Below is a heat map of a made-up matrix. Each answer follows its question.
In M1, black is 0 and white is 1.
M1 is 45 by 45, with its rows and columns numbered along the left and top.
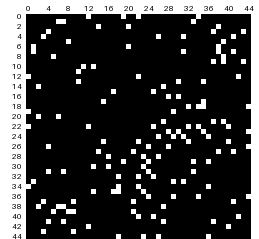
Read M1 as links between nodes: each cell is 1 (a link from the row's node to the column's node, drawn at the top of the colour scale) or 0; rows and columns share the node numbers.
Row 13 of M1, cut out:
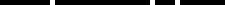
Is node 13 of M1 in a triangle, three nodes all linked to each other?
no
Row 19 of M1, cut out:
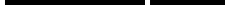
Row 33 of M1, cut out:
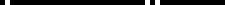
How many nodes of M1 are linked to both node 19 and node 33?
1
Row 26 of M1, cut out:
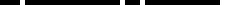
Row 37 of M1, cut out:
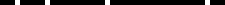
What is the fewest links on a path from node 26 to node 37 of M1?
3
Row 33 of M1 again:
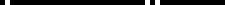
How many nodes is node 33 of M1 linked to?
3
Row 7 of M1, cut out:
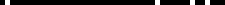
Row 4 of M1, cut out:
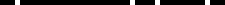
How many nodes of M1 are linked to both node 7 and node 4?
2
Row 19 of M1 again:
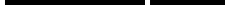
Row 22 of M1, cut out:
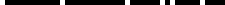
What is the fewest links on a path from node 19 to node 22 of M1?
2
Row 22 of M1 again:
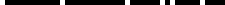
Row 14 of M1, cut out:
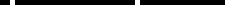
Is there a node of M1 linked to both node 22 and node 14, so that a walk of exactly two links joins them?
no
